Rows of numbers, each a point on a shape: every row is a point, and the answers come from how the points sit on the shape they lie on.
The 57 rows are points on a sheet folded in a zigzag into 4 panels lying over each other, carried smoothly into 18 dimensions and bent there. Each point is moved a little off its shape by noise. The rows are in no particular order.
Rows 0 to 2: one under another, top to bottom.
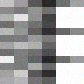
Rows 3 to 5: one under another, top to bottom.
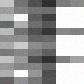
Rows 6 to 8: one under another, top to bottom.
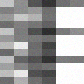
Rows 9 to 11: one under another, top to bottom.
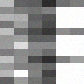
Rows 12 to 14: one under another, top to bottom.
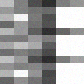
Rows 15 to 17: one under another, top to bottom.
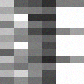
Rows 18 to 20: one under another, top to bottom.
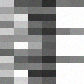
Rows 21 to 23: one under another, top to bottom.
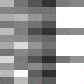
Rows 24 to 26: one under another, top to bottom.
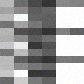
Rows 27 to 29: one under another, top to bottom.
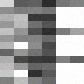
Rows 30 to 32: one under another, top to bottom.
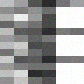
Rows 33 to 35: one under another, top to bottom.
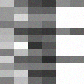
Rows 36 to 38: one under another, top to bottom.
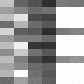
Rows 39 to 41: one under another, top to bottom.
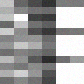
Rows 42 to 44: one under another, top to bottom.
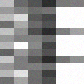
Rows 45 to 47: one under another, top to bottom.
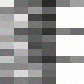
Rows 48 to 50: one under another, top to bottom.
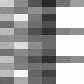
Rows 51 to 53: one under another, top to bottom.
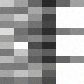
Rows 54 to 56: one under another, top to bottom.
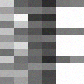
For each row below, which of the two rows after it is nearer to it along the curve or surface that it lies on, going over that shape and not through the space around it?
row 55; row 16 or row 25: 25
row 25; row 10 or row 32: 32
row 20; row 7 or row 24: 7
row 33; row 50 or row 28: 50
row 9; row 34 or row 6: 34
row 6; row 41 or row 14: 41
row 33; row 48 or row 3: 3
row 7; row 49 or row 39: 39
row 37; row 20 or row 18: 20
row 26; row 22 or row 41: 41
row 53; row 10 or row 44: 44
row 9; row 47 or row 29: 29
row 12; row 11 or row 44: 44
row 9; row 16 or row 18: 18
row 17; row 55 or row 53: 53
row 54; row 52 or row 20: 20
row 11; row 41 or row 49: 41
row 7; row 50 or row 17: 50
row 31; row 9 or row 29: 9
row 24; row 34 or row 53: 34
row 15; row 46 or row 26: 26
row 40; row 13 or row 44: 13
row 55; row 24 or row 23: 24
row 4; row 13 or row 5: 13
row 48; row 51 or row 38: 51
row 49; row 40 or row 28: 40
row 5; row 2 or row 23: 23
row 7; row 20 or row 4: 20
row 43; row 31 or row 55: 55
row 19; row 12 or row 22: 12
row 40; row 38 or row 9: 38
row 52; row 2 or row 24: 2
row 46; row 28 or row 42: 42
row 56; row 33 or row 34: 34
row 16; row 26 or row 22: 26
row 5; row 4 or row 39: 39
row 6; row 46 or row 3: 3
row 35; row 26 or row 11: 26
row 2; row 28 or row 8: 28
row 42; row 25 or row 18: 18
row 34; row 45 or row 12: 12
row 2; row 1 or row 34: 1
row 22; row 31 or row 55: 55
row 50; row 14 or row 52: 52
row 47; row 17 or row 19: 17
